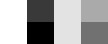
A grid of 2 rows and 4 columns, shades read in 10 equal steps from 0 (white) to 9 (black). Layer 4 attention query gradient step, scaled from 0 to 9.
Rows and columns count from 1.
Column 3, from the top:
1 1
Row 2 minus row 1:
0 2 0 2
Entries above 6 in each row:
1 1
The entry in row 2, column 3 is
1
